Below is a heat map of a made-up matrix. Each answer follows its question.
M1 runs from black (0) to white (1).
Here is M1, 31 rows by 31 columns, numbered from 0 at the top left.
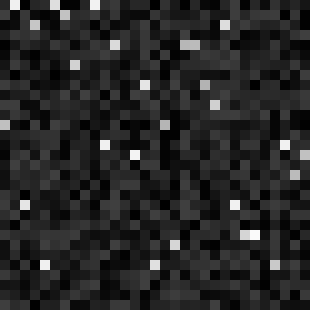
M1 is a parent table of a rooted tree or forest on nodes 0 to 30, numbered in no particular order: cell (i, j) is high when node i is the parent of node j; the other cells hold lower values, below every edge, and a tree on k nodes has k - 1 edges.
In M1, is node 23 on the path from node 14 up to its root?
no
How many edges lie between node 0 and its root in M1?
1
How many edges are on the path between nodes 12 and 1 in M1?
2
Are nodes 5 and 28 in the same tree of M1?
no
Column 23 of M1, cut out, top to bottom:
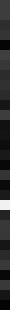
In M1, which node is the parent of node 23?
20
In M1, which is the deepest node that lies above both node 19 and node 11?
4
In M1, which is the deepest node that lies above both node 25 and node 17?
23
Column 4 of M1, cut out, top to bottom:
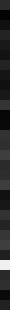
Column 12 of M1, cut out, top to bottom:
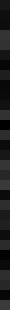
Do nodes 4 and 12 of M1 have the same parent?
no
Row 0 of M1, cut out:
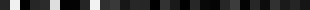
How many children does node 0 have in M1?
3
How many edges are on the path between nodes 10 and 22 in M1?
5
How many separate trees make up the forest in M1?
3
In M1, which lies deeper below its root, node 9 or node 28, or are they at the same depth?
the same depth
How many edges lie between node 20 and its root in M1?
1
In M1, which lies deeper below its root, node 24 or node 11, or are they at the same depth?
node 24
